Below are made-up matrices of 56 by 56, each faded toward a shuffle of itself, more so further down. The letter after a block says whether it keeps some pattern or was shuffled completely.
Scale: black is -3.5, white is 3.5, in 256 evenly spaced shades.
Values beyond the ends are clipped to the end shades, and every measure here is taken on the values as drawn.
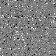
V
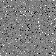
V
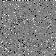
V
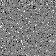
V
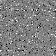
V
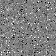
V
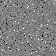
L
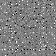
V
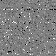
V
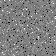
L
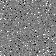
L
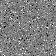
L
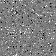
V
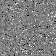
L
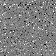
V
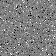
L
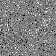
V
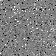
V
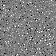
L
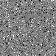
V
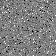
L
